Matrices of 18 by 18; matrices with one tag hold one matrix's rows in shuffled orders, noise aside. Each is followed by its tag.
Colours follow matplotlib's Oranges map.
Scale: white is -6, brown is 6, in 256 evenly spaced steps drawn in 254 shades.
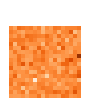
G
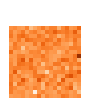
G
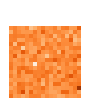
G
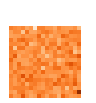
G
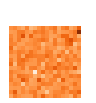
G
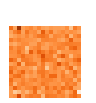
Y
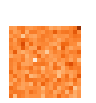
G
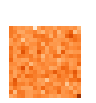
G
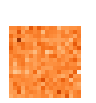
Y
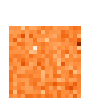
G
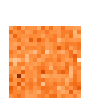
Y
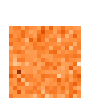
Y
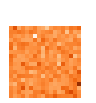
G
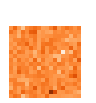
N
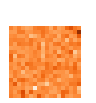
G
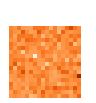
G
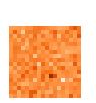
N
